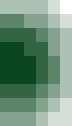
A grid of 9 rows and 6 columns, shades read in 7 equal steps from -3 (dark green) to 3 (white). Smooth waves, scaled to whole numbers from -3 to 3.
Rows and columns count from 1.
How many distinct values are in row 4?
4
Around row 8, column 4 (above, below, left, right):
-1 1 -1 1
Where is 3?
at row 1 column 6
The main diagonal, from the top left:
1 -1 -2 -2 -1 1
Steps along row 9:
same same up up same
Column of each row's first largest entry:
6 6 6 6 6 6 6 6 5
